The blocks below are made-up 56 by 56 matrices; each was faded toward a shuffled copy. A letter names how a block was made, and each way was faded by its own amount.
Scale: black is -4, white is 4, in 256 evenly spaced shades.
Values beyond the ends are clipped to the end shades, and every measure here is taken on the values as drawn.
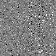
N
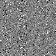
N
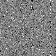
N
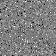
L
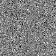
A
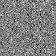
A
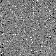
N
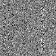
A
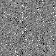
N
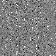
N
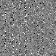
N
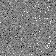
L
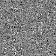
A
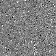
N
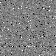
L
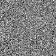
A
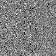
A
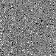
N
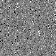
N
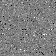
L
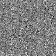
A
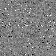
L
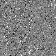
N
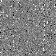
N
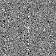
A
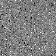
N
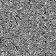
A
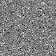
N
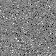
L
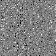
N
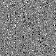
N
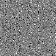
N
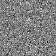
A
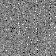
N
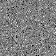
N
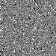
N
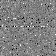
L
